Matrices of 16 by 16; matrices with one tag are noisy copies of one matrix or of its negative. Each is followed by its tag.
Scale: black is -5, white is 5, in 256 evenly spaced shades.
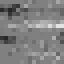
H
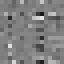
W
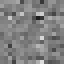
W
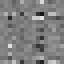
W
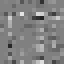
W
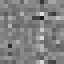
W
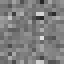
W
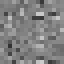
W
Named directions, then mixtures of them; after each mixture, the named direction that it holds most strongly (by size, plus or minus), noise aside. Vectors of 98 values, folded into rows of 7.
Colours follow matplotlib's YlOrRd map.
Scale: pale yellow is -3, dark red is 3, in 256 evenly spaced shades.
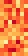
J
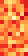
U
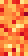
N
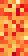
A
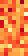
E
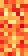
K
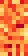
N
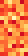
U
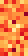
N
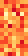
K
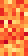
J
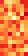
U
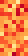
A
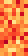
J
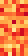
N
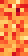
A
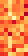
U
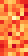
U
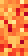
E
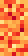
U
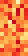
A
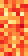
K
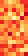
U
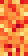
N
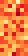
A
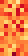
A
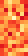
U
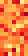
N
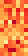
J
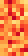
U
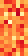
K
